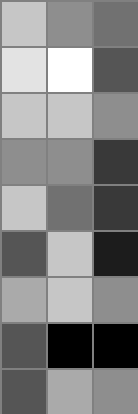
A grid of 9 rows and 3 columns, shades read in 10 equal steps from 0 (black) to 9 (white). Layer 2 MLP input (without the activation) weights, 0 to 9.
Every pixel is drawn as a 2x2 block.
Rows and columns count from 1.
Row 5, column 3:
2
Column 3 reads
4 3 5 2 2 1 5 0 5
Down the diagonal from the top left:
7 9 5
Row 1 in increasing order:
4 5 7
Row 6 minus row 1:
-4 2 -3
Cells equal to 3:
4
